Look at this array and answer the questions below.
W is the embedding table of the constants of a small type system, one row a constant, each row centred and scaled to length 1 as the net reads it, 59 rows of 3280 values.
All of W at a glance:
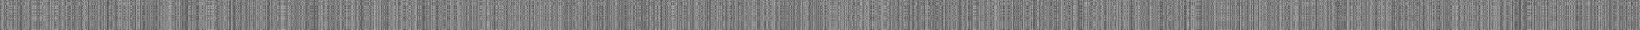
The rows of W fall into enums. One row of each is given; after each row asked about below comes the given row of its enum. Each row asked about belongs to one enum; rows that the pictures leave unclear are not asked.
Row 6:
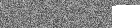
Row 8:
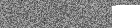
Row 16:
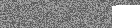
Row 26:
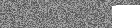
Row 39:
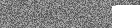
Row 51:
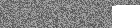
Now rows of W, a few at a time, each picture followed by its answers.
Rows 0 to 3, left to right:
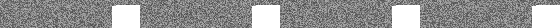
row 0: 51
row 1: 39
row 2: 26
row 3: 16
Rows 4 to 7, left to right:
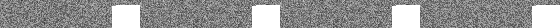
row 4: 8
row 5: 6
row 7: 51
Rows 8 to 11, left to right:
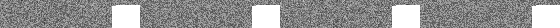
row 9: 51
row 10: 6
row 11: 16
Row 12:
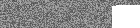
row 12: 16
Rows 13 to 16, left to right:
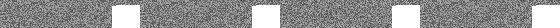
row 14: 16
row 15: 39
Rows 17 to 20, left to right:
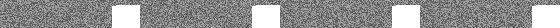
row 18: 39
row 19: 51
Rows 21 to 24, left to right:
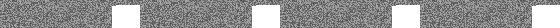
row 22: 16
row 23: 16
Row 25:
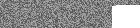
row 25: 51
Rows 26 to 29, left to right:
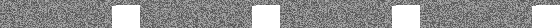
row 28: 26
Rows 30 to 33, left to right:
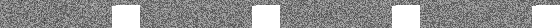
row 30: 8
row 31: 51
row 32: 39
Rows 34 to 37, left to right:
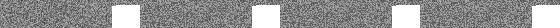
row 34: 8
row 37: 16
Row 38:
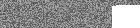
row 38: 16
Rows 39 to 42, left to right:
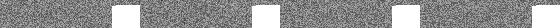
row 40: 8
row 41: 26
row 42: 16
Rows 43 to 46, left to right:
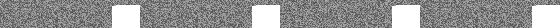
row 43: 51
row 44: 51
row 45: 26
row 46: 51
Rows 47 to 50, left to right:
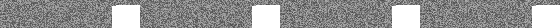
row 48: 51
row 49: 26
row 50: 26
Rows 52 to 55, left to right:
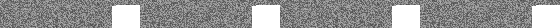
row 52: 51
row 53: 16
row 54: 51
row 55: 16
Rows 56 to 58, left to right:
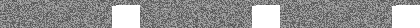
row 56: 16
